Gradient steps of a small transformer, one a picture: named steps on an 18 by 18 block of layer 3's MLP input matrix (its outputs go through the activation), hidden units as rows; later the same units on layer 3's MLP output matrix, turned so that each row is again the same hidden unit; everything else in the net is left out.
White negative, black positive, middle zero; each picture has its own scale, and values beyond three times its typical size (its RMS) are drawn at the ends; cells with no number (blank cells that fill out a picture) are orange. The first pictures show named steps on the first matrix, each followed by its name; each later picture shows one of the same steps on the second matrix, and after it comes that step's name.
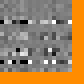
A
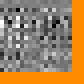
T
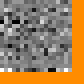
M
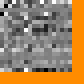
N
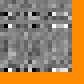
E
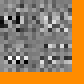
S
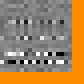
A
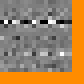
T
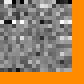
M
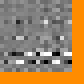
A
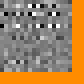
E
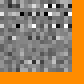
E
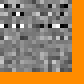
E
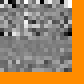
N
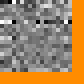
M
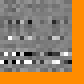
A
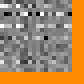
E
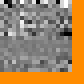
N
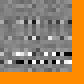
A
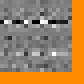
T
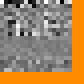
N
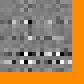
A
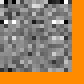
M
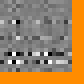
A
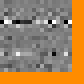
T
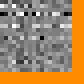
E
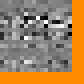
S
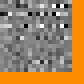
E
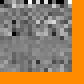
N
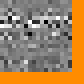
S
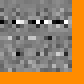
T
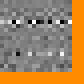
T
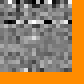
M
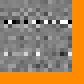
T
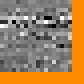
S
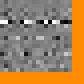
T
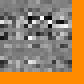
S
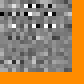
E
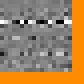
T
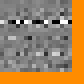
T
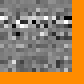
S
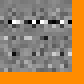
T
